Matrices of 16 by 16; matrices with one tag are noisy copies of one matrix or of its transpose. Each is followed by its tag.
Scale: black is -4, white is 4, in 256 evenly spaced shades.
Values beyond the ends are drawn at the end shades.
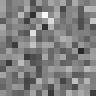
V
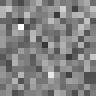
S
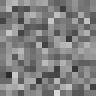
S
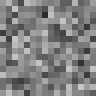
V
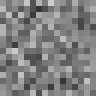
V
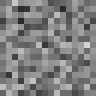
S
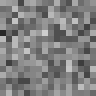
V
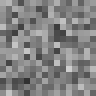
V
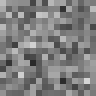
V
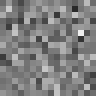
S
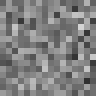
S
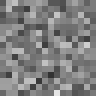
S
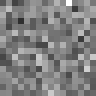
S
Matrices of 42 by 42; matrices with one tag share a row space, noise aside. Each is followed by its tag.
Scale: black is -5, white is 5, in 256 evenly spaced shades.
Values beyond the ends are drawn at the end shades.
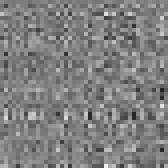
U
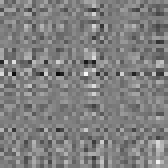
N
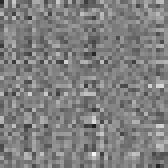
N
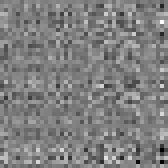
U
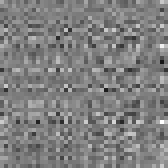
U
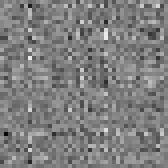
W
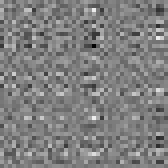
N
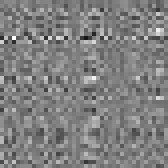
N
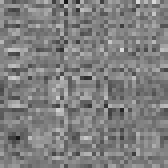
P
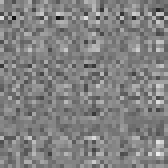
N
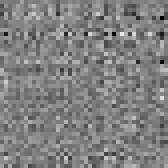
U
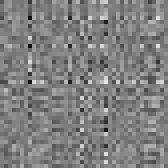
W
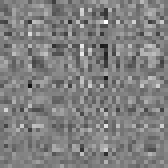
W
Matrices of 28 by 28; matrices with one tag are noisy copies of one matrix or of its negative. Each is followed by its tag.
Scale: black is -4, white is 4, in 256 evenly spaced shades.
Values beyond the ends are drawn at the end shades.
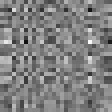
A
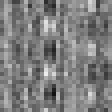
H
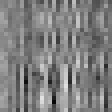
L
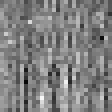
L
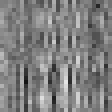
L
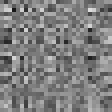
A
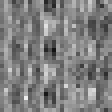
H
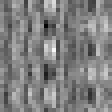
H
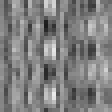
H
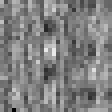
H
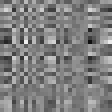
A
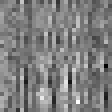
L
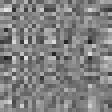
A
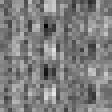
H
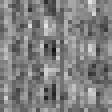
H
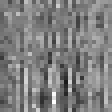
L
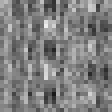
H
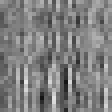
L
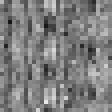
H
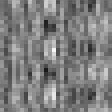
H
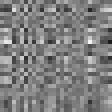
A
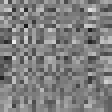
A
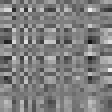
A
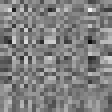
A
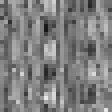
H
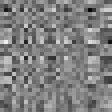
A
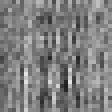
L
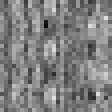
H
